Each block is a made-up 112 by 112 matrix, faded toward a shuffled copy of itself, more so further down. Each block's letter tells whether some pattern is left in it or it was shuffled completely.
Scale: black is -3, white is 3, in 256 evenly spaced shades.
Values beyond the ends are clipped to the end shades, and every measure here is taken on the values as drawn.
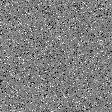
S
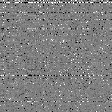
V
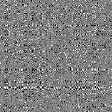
V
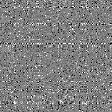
V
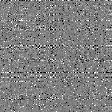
V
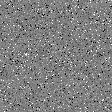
S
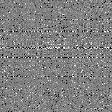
V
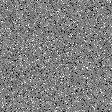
S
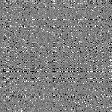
V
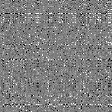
V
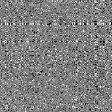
V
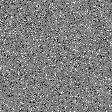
S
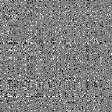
V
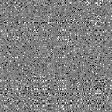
V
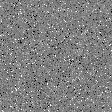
S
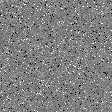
S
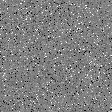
S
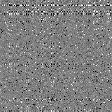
V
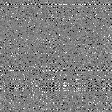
V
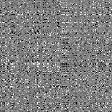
V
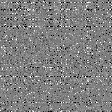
V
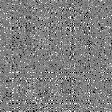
V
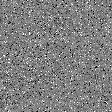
S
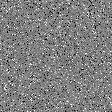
S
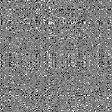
V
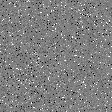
S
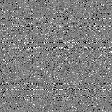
V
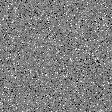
S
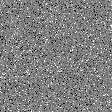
S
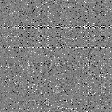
V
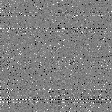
V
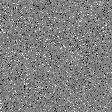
S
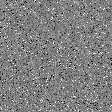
S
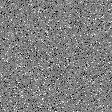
S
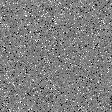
S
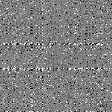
V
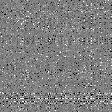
V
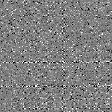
V
